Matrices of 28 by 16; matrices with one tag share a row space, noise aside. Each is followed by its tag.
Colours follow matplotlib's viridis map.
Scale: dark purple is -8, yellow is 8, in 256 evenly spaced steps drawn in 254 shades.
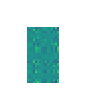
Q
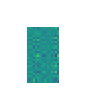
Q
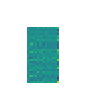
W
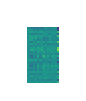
W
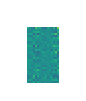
Q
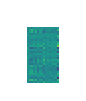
W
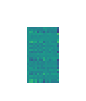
W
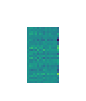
W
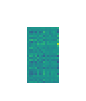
W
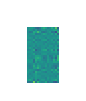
Q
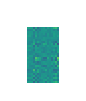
Q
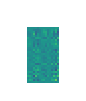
Q
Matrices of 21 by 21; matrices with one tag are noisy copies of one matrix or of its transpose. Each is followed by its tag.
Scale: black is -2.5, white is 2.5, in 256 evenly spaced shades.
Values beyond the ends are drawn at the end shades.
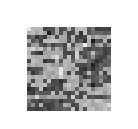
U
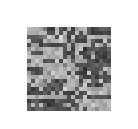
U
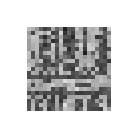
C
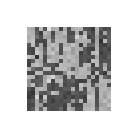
U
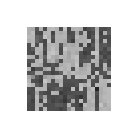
U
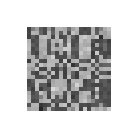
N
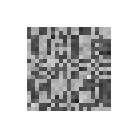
N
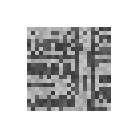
C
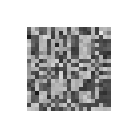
N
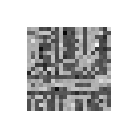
C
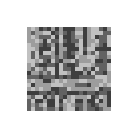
C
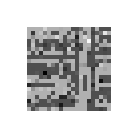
C
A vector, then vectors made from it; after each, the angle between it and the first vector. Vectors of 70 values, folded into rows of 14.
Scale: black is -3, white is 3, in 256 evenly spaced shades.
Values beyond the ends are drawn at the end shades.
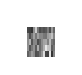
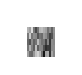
nearly opposite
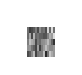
partly aligned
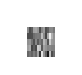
partly aligned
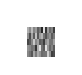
orthogonal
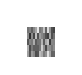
orthogonal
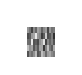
orthogonal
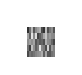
orthogonal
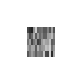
nearly parallel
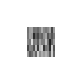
partly opposed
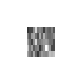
partly aligned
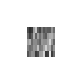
nearly parallel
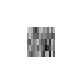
nearly opposite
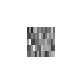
partly aligned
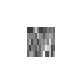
nearly parallel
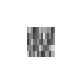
partly opposed
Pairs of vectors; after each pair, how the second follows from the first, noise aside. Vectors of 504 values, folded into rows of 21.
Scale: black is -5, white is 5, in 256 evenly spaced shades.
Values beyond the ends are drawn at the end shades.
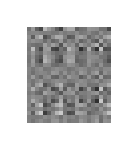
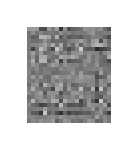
sign-scrambled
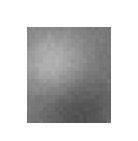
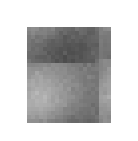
wrapped around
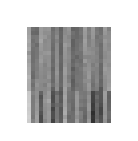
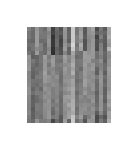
wrapped around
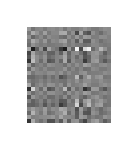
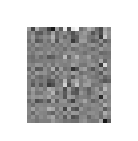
wrapped around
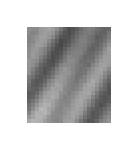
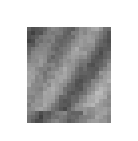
wrapped around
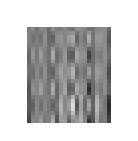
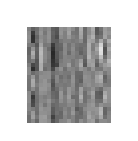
wrapped around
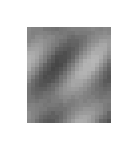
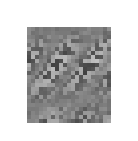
sign-scrambled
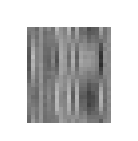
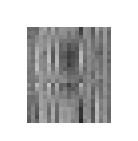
wrapped around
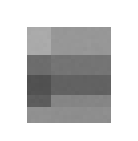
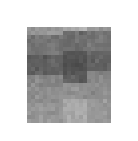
wrapped around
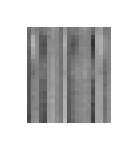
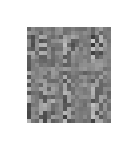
sign-scrambled
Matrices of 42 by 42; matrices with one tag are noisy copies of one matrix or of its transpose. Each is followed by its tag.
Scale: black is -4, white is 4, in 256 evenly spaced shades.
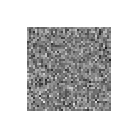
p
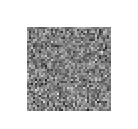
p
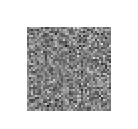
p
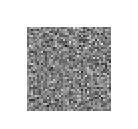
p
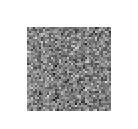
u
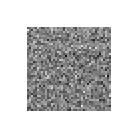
u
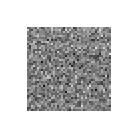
u
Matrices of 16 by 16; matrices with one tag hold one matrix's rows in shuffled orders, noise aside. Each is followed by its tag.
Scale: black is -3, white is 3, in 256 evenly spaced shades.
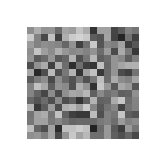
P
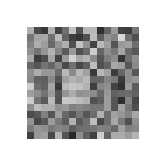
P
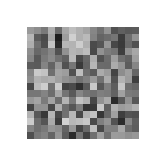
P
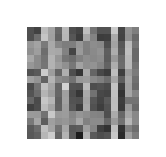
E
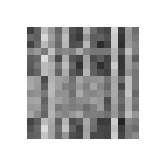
E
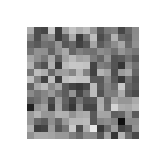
P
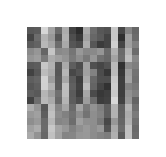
E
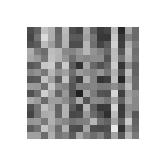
E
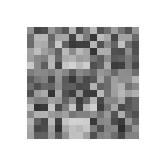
P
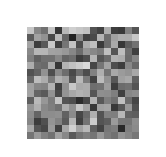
P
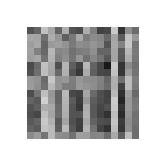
E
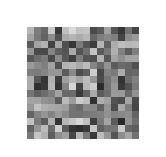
P
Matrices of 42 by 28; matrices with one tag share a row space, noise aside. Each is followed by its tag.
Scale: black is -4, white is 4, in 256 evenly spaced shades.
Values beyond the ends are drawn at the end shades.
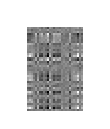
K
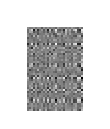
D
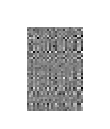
D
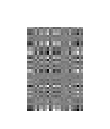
K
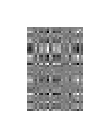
K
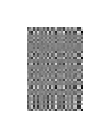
D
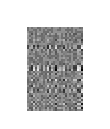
D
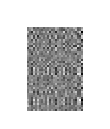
D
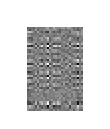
K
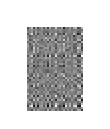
D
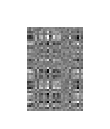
K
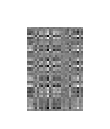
K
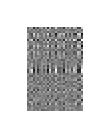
D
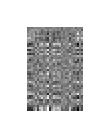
K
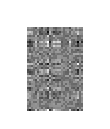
K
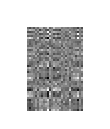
K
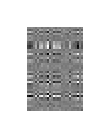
K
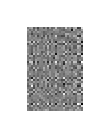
D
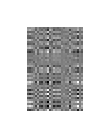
K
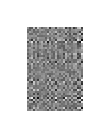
D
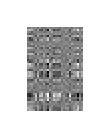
K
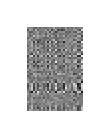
D
